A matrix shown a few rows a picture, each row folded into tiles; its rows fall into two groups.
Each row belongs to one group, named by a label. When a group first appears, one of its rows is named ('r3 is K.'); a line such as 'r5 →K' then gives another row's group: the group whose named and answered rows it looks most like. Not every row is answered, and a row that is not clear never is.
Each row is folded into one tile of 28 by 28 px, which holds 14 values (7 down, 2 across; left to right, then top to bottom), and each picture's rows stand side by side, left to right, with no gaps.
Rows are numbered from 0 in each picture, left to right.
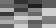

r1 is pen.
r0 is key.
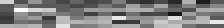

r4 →pen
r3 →key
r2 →key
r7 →key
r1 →pen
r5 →key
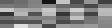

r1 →pen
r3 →pen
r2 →pen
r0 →pen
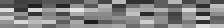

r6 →pen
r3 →pen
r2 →pen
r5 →key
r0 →key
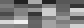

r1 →pen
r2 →pen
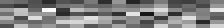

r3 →key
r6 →key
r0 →pen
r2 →key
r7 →pen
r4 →pen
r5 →pen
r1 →pen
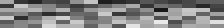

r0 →pen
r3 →pen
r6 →pen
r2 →key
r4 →key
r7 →key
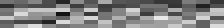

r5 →key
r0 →pen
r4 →pen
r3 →key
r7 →pen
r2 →key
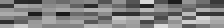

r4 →key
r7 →key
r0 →pen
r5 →pen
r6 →key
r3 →pen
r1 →key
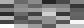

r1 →pen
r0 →pen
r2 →key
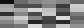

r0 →key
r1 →pen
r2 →pen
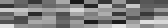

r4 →pen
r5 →key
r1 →key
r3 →pen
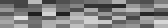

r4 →pen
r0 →key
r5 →key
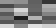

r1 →pen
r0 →pen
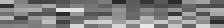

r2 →pen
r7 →pen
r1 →key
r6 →key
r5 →key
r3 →key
